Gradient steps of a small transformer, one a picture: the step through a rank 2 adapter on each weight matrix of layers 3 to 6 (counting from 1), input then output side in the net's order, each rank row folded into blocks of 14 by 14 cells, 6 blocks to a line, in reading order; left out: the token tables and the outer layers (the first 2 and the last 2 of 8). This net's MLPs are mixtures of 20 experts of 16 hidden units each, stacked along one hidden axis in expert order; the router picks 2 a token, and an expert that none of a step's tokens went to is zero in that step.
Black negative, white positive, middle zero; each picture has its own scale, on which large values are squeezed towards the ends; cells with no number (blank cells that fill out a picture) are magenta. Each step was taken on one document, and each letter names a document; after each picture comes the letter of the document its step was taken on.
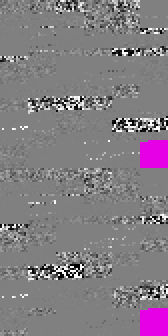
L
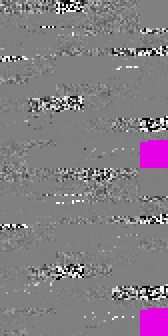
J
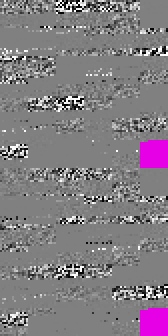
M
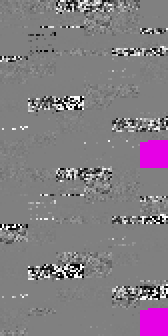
L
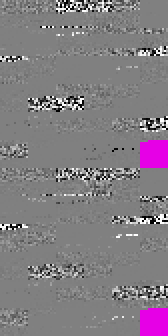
J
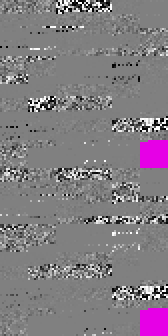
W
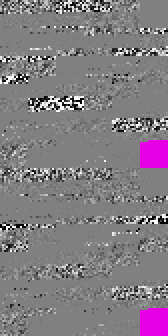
W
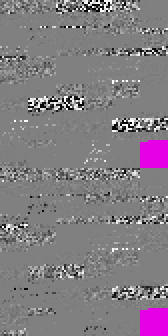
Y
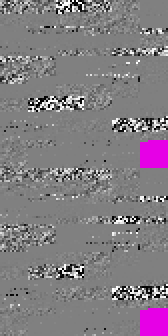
W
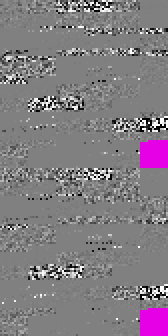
M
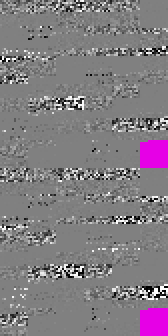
Y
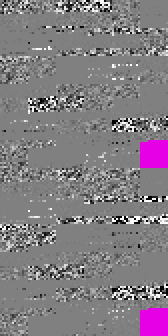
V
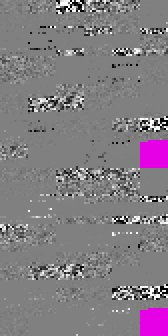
V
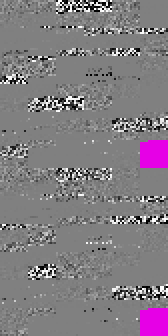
M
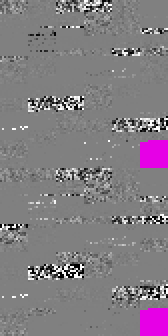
L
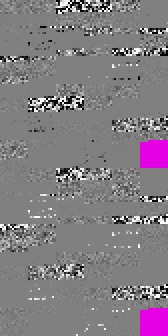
V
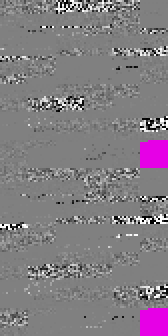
J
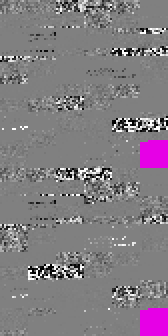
L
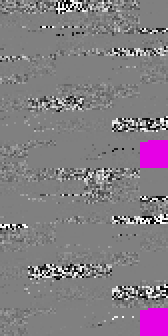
J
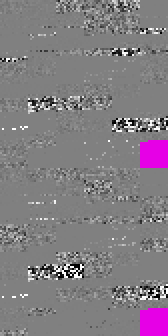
L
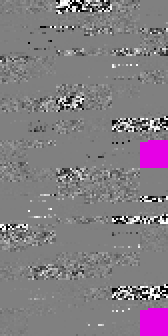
V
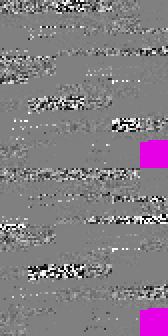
Y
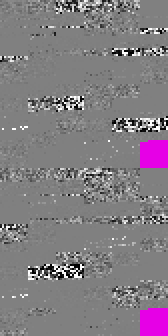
L
